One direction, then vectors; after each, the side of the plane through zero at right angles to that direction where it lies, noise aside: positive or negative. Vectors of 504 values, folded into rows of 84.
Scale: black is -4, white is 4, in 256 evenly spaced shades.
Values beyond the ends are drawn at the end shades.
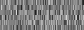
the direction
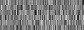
positive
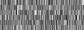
negative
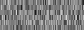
positive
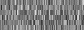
negative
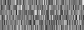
negative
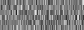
negative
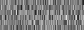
positive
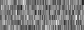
positive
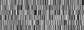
positive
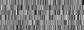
positive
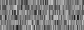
positive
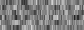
positive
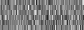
negative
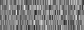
positive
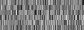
positive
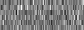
negative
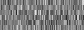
negative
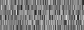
positive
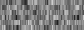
positive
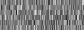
negative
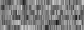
negative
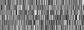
negative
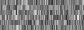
negative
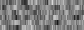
positive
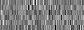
positive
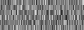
negative
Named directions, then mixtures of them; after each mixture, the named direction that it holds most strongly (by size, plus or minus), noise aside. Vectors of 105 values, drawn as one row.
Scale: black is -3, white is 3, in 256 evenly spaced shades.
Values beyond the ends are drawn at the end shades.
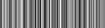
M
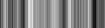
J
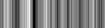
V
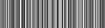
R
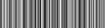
M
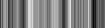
J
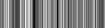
V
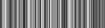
M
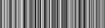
M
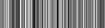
R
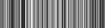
R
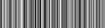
M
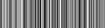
M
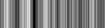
V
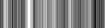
J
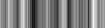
J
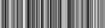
M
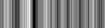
V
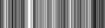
J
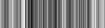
J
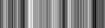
J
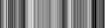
J
